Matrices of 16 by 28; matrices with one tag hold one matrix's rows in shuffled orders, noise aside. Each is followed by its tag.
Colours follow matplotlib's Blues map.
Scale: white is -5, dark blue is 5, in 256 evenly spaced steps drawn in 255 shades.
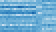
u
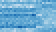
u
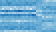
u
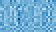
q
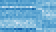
u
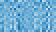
q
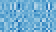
q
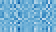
q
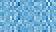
q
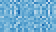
q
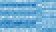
u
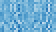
q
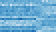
u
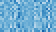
q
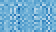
q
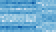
u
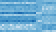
u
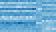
u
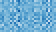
q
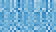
q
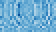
q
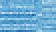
u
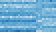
u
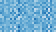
q
